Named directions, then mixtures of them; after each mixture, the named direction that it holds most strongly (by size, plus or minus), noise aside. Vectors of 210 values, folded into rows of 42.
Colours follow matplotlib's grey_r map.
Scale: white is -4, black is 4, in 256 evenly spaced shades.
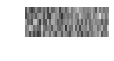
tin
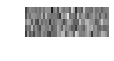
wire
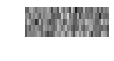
wire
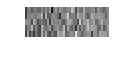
wire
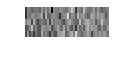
wire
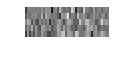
wire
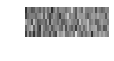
wire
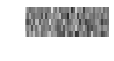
wire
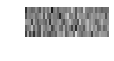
wire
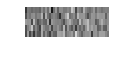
wire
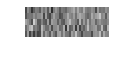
tin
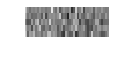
wire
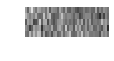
tin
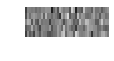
wire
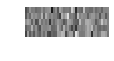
wire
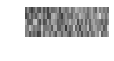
tin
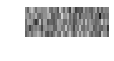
tin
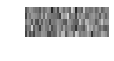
wire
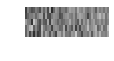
tin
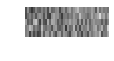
tin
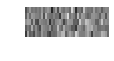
wire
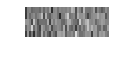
wire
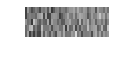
tin
